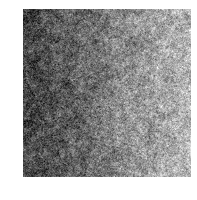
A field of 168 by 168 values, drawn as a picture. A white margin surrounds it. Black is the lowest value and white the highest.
No row or column stands out. No regular stripes run through it. There is an overall slope up to the right.
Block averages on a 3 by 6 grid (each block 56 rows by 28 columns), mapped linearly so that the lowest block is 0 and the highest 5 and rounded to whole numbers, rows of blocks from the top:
0 1 2 3 4 5 | 0 1 2 3 4 5 | 0 1 2 3 4 5
